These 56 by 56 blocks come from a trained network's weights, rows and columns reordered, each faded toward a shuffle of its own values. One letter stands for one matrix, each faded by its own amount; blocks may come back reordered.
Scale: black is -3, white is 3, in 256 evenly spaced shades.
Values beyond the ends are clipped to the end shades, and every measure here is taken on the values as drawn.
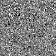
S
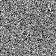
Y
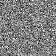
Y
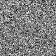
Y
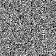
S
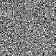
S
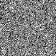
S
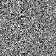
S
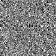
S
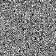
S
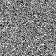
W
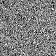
Y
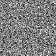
S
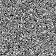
Y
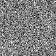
S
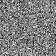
W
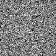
W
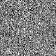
S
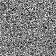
Y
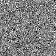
S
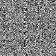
S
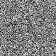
W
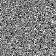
S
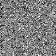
S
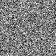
W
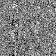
S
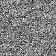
W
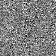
S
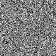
W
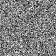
W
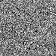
Y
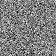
W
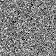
Y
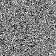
Y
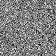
W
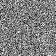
W
